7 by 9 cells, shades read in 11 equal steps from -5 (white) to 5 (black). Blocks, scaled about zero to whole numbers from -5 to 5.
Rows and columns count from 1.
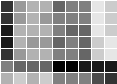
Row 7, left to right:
-2 -3 -2 -3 0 0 0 2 3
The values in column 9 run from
-4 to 4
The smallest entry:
-4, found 5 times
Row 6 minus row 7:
2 4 3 4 5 5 4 2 1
